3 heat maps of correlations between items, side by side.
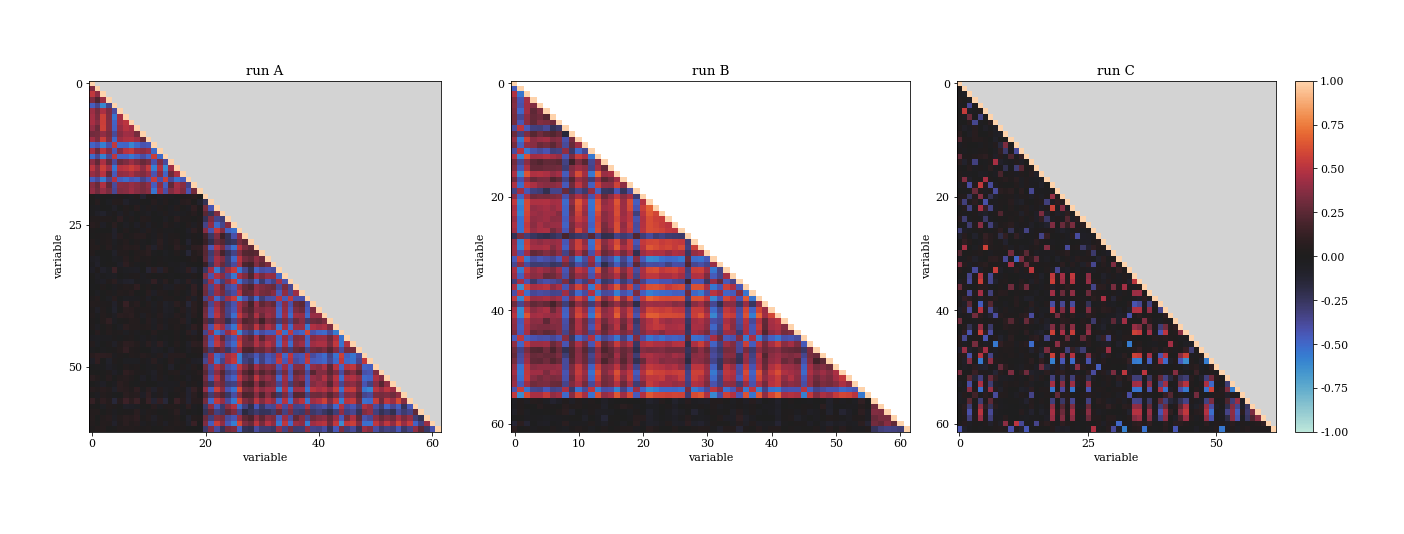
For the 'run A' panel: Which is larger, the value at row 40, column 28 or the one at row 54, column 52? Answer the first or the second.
the second
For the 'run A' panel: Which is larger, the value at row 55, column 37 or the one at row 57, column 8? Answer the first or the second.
the first
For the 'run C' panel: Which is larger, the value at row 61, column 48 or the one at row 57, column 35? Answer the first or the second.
the second
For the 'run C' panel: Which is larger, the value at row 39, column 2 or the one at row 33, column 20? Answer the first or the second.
the first
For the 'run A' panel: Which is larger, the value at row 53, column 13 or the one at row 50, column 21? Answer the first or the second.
the first
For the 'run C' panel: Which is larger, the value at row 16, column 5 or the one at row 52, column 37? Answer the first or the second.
the first
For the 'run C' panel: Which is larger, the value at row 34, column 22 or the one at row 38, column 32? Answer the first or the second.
the first
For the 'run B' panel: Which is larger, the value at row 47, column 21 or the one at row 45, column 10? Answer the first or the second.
the first
